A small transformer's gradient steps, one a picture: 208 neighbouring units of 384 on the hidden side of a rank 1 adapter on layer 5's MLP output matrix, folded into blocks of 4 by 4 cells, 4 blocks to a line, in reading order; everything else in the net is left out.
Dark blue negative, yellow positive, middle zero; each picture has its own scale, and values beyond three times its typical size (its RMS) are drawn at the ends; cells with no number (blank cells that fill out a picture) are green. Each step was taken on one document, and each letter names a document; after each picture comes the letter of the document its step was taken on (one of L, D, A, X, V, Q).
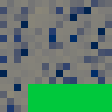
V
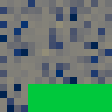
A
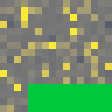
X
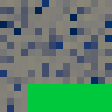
X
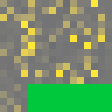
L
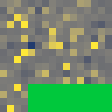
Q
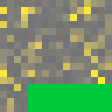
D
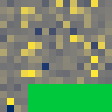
D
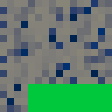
V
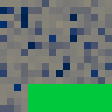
Q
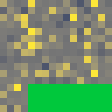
L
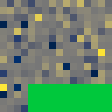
A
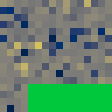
Q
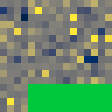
X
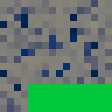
Q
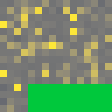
X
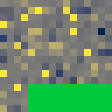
Q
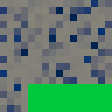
V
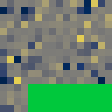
D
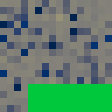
X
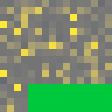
X
